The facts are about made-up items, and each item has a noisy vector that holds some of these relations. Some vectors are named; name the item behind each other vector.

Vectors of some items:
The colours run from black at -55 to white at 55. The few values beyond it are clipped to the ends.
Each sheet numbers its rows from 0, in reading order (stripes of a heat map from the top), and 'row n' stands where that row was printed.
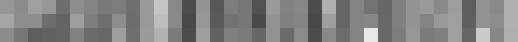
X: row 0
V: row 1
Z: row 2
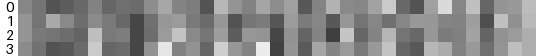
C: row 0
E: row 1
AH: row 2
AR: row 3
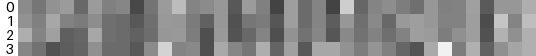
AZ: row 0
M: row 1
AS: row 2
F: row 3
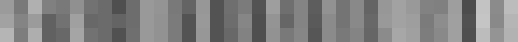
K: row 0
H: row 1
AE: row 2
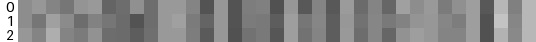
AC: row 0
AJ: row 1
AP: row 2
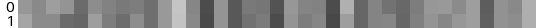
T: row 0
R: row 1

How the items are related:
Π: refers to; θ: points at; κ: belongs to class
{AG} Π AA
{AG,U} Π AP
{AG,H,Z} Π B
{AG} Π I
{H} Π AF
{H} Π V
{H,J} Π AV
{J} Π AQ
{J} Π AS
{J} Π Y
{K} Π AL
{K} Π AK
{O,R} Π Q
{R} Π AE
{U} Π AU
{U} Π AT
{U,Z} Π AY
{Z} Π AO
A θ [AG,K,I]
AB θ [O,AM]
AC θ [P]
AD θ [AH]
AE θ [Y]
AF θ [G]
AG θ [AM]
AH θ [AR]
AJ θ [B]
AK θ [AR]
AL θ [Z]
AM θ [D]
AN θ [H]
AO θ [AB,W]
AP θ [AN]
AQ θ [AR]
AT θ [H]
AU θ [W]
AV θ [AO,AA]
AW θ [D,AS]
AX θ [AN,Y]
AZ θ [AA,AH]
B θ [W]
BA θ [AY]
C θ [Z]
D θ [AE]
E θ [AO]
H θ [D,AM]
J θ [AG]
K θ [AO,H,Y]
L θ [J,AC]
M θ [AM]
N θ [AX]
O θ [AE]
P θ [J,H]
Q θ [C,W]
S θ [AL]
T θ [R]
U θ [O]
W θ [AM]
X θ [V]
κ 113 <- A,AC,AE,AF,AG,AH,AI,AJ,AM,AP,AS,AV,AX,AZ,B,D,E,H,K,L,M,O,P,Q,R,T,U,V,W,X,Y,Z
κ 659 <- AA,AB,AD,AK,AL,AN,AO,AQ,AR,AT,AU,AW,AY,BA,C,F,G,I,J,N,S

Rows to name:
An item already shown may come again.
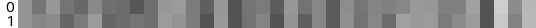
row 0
B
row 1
AG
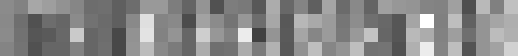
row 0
A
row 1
BA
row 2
AR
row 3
AU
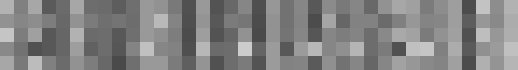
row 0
D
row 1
AI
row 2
Y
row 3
I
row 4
U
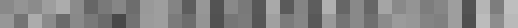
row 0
L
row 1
E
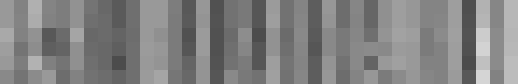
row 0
AP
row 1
AP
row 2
AM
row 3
W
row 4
K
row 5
Q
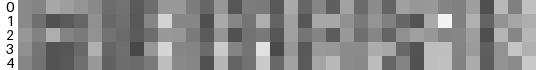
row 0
A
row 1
F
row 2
AP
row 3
AA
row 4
J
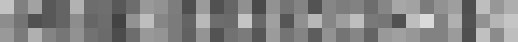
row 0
Y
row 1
AO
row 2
K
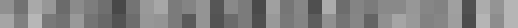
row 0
AV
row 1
AX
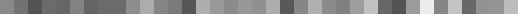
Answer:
S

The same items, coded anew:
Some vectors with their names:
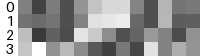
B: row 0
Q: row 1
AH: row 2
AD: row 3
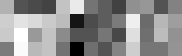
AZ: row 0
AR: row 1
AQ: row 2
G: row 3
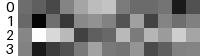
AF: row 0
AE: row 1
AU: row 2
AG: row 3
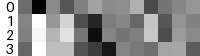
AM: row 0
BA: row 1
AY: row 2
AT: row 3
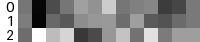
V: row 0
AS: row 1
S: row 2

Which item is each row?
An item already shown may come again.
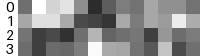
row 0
F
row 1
AO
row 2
K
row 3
AJ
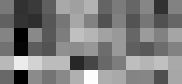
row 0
AI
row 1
AC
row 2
W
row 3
AS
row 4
AA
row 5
Z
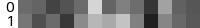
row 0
A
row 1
M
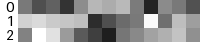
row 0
M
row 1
AR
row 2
AB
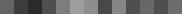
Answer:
AC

